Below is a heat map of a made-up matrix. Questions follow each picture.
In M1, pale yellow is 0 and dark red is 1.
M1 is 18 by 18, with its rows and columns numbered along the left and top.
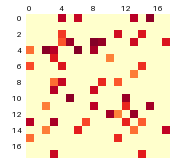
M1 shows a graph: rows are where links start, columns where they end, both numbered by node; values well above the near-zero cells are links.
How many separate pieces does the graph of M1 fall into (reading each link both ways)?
3
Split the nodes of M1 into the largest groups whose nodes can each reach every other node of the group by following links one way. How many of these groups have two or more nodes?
1
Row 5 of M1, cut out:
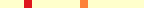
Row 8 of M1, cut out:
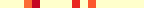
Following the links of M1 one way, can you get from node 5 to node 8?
yes
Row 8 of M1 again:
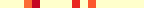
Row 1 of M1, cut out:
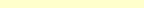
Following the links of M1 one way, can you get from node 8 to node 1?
no
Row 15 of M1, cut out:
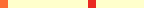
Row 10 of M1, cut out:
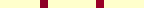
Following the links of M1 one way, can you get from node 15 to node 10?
yes
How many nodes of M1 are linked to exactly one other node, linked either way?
1
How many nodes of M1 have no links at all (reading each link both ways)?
2
